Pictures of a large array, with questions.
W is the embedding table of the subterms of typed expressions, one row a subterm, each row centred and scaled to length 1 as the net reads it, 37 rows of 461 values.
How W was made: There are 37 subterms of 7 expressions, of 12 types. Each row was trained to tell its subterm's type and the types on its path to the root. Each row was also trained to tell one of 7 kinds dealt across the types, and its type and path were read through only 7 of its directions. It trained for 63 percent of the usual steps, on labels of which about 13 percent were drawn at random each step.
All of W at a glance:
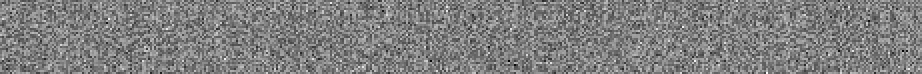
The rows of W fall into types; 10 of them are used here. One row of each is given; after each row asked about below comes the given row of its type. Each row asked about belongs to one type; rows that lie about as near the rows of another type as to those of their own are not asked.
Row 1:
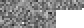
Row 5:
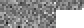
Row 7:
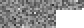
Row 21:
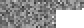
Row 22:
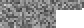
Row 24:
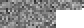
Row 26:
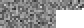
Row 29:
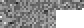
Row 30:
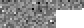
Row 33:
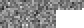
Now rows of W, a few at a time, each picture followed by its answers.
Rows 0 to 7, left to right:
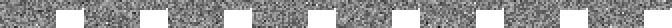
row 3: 26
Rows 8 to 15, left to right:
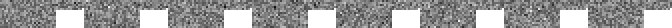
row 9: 26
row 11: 29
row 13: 7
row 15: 22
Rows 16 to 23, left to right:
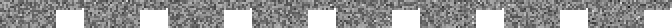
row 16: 7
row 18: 22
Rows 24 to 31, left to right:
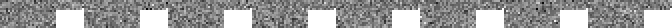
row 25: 22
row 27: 26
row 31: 1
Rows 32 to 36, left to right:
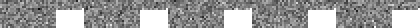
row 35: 5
